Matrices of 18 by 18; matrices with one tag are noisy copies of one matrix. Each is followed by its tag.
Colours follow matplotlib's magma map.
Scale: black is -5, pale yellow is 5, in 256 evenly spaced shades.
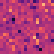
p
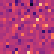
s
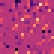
s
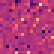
s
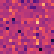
p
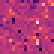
p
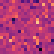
p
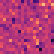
p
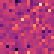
s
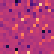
s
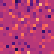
s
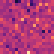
s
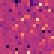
s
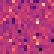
p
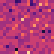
s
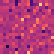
s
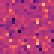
p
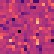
p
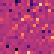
s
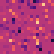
p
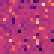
p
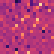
s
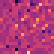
s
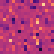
p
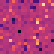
p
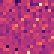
s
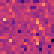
p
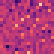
s
